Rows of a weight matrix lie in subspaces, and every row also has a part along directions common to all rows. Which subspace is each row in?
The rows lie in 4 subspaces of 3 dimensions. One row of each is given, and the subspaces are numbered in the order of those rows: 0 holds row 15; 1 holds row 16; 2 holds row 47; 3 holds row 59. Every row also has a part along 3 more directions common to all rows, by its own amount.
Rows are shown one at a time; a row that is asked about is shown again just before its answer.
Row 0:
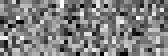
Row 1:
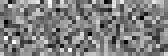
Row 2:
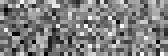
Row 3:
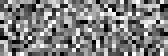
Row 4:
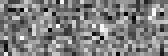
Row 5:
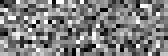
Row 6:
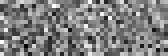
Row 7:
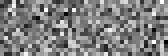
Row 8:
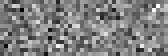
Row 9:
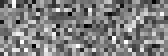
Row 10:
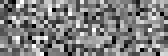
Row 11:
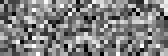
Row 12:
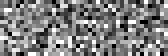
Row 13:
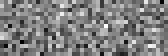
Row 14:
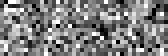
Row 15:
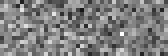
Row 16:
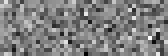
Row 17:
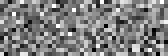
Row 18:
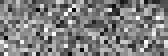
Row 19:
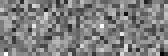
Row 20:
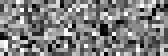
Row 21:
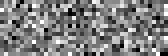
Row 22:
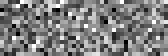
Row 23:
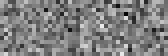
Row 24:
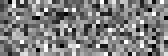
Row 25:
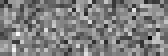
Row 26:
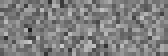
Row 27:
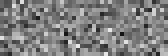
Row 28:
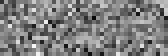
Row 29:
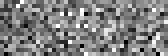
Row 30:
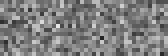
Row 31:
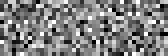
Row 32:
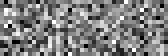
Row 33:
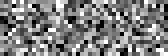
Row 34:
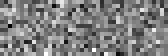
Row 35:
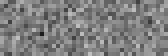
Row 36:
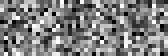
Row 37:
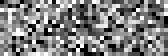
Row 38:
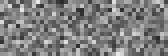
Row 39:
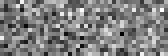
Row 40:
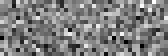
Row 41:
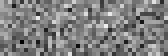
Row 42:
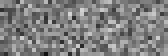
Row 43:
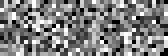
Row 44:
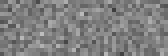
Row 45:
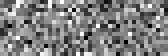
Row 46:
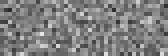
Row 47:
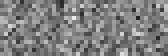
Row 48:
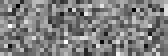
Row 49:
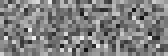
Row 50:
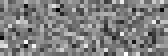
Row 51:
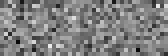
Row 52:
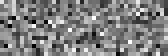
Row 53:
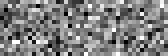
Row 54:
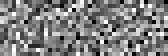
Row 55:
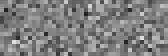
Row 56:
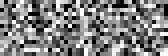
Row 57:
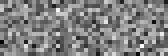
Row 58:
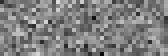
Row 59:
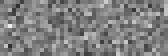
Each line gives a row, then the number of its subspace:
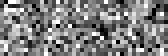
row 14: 2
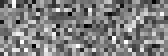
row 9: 1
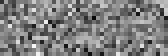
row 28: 3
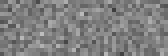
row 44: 0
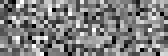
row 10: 3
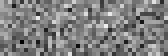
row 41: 1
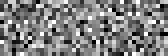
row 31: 0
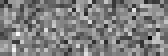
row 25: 1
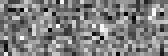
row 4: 2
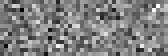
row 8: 2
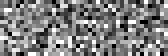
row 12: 0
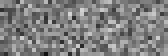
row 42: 3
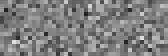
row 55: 1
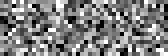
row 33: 2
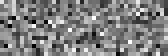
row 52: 3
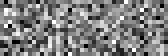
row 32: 1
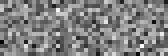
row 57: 0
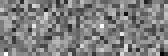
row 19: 2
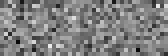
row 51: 2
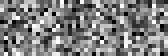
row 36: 2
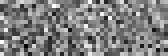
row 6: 0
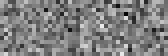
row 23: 2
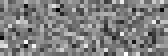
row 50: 0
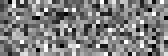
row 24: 1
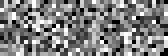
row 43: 2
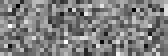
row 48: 3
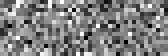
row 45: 3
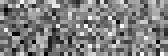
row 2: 0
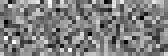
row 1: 3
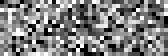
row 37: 3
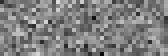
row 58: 3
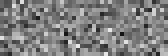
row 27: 1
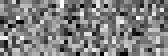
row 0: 2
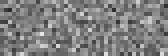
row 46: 0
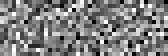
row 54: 0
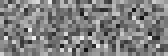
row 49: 3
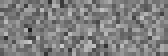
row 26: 3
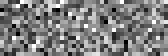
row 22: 0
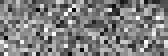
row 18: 1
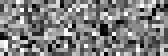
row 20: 2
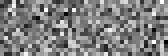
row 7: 1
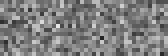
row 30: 2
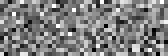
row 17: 1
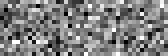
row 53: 1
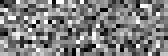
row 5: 3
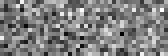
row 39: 0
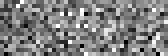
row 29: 1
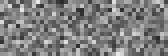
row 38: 0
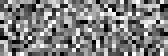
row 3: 0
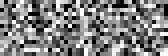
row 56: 2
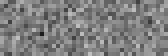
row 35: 0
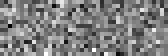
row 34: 3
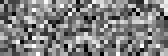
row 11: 3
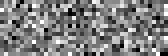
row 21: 2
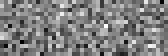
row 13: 1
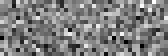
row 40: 1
